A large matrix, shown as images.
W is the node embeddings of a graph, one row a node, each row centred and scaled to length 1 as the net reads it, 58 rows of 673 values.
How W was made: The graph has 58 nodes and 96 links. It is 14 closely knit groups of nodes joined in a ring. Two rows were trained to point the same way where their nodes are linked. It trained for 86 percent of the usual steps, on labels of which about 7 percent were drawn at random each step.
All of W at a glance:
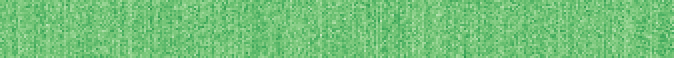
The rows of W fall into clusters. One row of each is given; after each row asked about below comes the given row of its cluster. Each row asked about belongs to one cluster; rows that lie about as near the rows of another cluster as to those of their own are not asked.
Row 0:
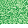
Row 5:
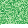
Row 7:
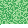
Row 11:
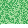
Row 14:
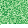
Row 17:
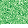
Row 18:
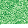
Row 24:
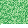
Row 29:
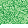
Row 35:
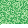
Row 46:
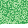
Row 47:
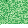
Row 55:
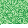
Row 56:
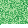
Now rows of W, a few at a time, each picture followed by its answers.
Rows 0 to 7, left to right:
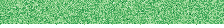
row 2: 55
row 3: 5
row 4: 17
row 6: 7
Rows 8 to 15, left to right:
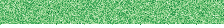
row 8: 56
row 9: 24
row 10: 55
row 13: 35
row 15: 55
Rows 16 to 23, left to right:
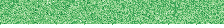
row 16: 18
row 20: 56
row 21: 46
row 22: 46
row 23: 7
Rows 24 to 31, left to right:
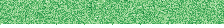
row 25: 0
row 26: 56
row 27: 46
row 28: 47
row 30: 5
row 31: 5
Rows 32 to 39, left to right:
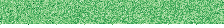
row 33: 7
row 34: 55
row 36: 35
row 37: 35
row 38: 46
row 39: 29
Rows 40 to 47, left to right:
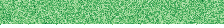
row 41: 14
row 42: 0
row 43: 11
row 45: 11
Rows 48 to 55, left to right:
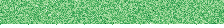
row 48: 29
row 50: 47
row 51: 29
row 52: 47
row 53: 7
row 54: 11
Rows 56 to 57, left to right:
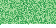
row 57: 11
